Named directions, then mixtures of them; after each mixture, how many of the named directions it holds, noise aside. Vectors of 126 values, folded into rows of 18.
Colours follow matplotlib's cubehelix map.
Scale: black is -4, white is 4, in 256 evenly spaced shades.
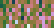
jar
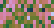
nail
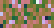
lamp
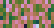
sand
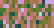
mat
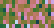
three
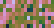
two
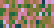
one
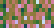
three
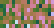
three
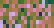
one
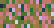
two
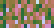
three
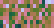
one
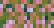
two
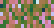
three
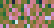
two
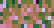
three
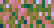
three
